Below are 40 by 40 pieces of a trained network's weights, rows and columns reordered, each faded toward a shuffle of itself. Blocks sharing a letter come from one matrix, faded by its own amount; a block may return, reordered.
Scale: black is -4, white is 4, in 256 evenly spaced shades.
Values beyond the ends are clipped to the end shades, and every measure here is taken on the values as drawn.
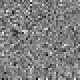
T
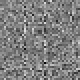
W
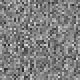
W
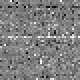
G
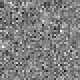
T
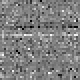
G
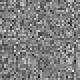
W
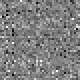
G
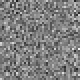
W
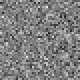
T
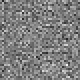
W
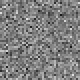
T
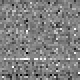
G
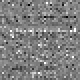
G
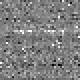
G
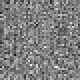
W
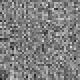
W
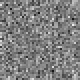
T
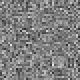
W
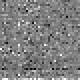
G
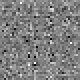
G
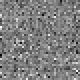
G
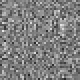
W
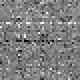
G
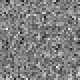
T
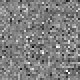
G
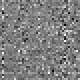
G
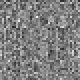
W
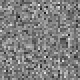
T
